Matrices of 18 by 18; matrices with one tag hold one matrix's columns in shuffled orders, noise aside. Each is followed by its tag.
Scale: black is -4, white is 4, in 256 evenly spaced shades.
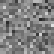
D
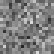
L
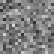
D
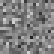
L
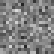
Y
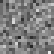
L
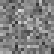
Y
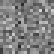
Y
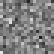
L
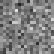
Y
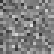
D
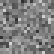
L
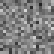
Y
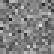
D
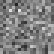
Y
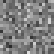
L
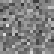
D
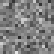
L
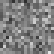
L
